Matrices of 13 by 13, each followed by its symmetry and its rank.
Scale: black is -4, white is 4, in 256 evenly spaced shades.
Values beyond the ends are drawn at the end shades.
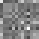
symmetric, rank two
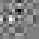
antisymmetric, rank two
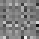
antisymmetric, rank two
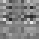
neither, rank two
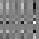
neither, rank one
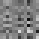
neither, rank two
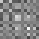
symmetric, rank two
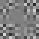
antisymmetric, rank two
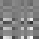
neither, rank one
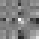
symmetric, rank two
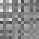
symmetric, rank two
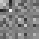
symmetric, rank two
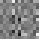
neither, rank two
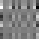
neither, rank one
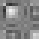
symmetric, rank two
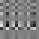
neither, rank one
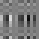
neither, rank one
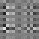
neither, rank one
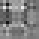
antisymmetric, rank two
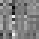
neither, rank two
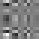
neither, rank one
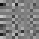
neither, rank two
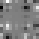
antisymmetric, rank two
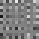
antisymmetric, rank two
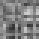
antisymmetric, rank two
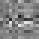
neither, rank two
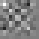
symmetric, rank two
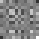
symmetric, rank two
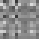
neither, rank two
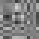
antisymmetric, rank two
